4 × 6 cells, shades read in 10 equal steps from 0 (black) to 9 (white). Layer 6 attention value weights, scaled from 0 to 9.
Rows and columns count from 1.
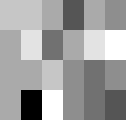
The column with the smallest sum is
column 4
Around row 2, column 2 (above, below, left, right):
7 6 6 4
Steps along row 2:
up down up up up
